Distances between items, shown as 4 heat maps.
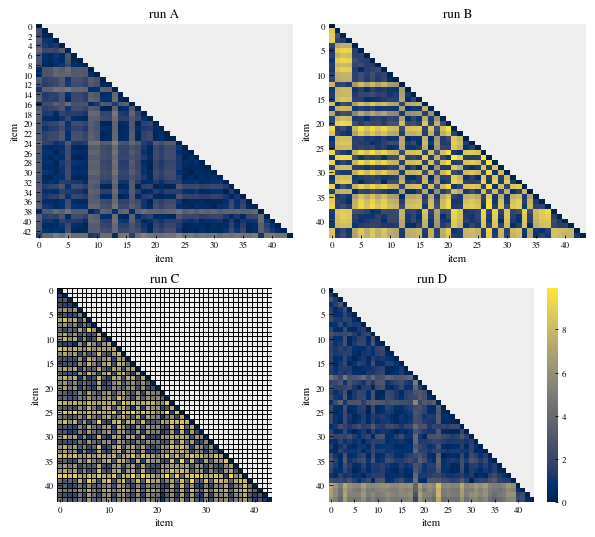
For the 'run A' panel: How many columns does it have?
44
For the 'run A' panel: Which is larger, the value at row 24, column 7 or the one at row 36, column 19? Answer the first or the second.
the first
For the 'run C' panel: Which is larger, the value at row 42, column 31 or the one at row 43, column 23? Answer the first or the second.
the second
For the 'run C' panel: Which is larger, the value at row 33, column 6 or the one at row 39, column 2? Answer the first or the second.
the second
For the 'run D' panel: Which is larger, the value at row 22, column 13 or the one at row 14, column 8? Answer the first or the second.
the first
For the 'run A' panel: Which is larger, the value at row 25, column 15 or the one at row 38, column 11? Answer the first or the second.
the second
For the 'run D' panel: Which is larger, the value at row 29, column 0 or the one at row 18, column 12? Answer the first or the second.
the second
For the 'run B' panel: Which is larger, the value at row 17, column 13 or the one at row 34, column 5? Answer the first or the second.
the second
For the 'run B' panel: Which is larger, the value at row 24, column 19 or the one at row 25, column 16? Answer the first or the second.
the second
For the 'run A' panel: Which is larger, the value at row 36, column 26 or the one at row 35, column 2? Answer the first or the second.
the second
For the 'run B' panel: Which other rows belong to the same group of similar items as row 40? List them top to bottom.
0, 4, 5, 6, 7, 8, 9, 10, 11, 13, 14, 15, 17, 19, 20, 23, 24, 25, 27, 29, 31, 32, 34, 38, 39, 41
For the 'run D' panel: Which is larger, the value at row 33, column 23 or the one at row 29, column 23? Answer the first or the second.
the second
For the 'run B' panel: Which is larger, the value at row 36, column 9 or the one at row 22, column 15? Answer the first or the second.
the first
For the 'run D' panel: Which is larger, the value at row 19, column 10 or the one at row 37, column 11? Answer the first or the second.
the first
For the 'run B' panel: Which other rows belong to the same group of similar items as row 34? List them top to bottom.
0, 4, 5, 6, 7, 8, 9, 10, 11, 13, 14, 15, 17, 19, 20, 23, 24, 25, 27, 29, 31, 32, 38, 39, 40, 41
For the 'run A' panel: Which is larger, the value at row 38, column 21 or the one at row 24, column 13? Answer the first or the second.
the second
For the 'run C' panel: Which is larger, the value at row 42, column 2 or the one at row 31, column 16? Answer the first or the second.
the second
